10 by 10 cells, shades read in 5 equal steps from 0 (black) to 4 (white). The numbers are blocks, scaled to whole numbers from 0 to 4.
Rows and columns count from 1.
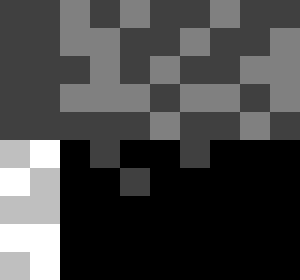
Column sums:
22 23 8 9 8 7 8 7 7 8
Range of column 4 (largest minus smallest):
2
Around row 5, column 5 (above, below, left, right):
2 0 1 2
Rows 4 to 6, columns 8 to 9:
2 1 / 1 2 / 0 0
